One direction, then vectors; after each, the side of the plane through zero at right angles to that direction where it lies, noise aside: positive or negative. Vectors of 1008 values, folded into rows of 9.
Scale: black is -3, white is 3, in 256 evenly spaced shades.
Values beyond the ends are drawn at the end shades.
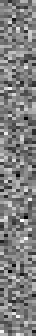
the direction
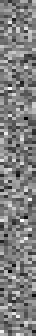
positive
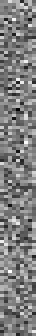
negative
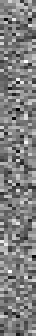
negative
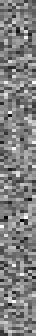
negative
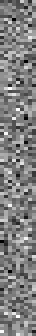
positive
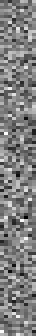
positive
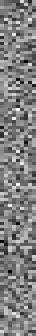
positive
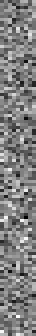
positive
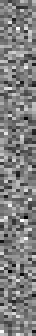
positive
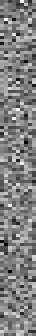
positive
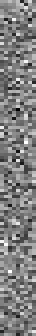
negative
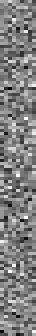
negative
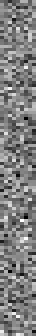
positive
